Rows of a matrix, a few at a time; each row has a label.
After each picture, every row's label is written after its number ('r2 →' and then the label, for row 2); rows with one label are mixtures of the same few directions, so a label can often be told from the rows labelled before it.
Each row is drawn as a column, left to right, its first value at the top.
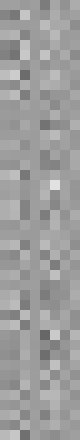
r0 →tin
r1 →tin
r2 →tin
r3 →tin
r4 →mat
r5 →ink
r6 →mat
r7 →mat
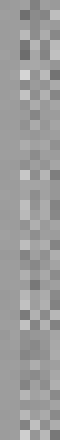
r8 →mat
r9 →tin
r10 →tin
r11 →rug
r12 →tin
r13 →tin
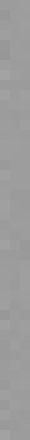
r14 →tin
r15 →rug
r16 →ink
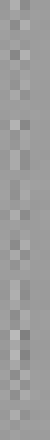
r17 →mat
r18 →mat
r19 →mat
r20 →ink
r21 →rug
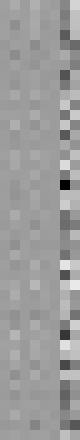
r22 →rug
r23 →mat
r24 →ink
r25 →rug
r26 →mat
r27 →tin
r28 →ink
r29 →rug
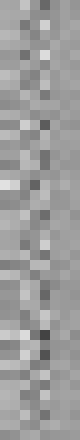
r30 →ink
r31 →ink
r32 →mat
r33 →ink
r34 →mat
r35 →rug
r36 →ink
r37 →mat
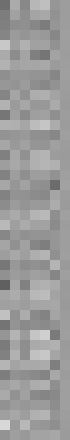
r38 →rug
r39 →mat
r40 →rug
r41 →mat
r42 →mat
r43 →ink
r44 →ink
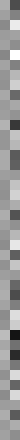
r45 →mat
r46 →mat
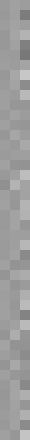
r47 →ink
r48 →ink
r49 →tin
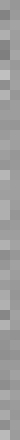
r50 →tin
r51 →mat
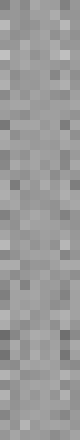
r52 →mat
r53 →ink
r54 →rug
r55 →mat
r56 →ink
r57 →tin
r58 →mat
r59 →ink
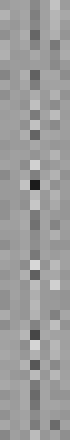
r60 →tin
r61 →mat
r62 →ink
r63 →ink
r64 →ink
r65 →rug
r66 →tin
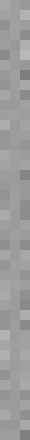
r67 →mat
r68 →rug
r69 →tin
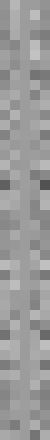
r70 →ink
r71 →rug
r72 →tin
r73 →tin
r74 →ink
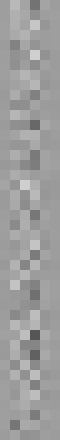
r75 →ink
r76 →rug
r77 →ink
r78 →mat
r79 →mat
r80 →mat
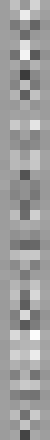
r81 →ink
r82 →mat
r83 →tin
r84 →mat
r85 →mat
